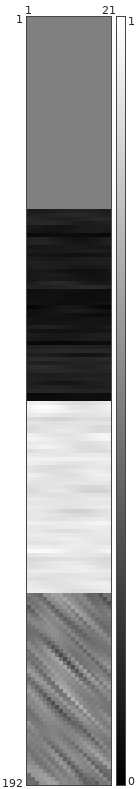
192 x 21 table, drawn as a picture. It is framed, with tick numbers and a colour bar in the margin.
The table splits into 4 rows of 1 panel. Panel 1,1: middling, flat. Panel 2,1: very low, streaked across, faint in contrast. Panel 3,1: very high, streaked across, faint in contrast. Panel 4,1: middling, slanting down to the right.
